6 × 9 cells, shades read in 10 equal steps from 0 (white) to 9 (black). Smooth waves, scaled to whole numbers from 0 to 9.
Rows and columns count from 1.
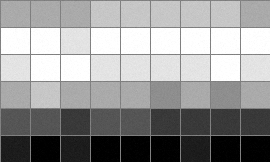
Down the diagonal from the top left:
3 0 0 3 6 9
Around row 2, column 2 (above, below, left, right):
3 0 0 1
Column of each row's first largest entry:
1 3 1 6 3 2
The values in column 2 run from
0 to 9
